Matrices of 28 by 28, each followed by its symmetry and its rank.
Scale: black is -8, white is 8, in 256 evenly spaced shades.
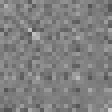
symmetric, rank three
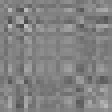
symmetric, rank three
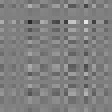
neither, rank one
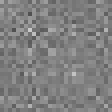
symmetric, rank three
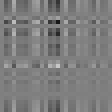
neither, rank one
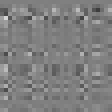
neither, rank two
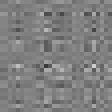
neither, rank two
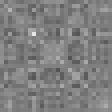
symmetric, rank three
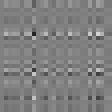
neither, rank one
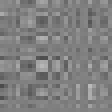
neither, rank two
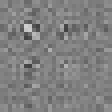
symmetric, rank three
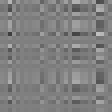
neither, rank one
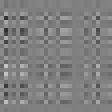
neither, rank one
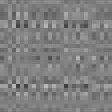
neither, rank two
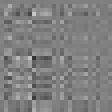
neither, rank two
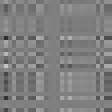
neither, rank one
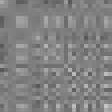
symmetric, rank three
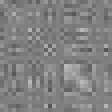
symmetric, rank three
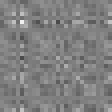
symmetric, rank three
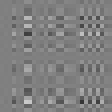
neither, rank one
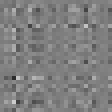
neither, rank two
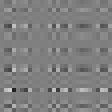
neither, rank one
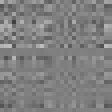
neither, rank two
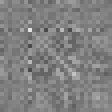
symmetric, rank three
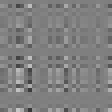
neither, rank one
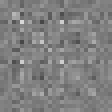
symmetric, rank three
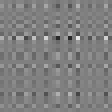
neither, rank one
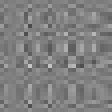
neither, rank two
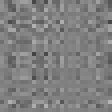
neither, rank two
